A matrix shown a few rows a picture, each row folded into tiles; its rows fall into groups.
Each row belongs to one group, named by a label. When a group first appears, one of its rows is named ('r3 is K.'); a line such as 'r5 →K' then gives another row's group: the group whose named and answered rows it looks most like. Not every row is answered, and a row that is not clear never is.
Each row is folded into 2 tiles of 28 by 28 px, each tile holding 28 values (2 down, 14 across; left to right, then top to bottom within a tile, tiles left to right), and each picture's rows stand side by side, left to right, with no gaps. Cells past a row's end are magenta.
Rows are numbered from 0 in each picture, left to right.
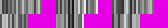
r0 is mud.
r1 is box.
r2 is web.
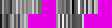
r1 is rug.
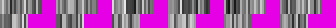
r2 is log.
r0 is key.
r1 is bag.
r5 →mud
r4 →mud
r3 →log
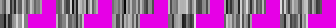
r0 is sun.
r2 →key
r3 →bag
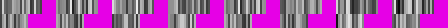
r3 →key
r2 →key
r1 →rug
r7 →web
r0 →web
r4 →rug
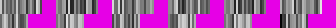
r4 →log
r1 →log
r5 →sun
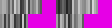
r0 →bag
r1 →mud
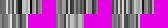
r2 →box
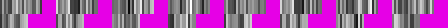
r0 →web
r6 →rug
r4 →web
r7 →mud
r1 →log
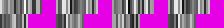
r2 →rug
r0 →key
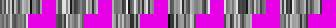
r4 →log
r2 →rug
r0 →box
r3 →sun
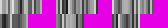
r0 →bag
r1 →rug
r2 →bag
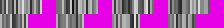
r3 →mud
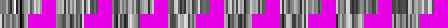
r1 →bag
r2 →sun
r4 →bag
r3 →key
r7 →mud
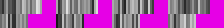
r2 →key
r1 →sun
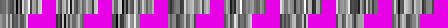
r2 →sun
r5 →key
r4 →web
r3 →mud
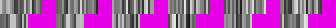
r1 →web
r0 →key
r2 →rug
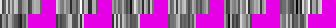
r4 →sun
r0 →bag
